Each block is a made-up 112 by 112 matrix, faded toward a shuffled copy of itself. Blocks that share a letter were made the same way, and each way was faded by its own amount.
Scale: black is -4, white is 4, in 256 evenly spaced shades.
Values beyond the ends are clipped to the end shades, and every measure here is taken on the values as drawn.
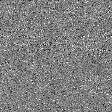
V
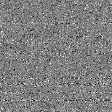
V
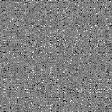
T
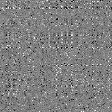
T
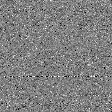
V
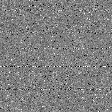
V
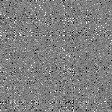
T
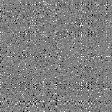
T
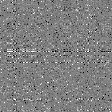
T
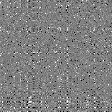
T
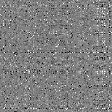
T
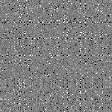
T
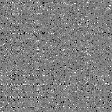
T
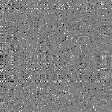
T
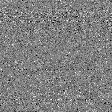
V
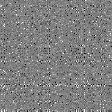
T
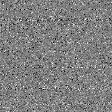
V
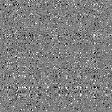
T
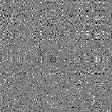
T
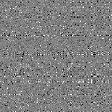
T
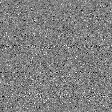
V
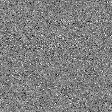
V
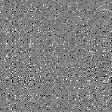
T
